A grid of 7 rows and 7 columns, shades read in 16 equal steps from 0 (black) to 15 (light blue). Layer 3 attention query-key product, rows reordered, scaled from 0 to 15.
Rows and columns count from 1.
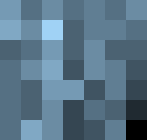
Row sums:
64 70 57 61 57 48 50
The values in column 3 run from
10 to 15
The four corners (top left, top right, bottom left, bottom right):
11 10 8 0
